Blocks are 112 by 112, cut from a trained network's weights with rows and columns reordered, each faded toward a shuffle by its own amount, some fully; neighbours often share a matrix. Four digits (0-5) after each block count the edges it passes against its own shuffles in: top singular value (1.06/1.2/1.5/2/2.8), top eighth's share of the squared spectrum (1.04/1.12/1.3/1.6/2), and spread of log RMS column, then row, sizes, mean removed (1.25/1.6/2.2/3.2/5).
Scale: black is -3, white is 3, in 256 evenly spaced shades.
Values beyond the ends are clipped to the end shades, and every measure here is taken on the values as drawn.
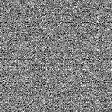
4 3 1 1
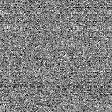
4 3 1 2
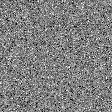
0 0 0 0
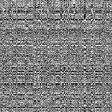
5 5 3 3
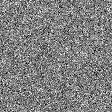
1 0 0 0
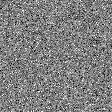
2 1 0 0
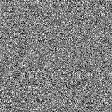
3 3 0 2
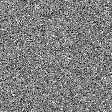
1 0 0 0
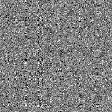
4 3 2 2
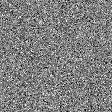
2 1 0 0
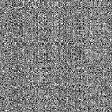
4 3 2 3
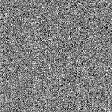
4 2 1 1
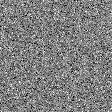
0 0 0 0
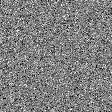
0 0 0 0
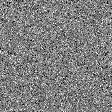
2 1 0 0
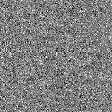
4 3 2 1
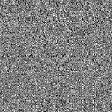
4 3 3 2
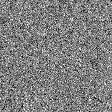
2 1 0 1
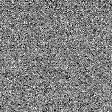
3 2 0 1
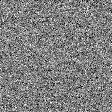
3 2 0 0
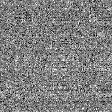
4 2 1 1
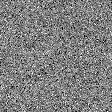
0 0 0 0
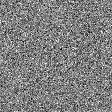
1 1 0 0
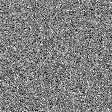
0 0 0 0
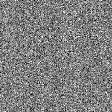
3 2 1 1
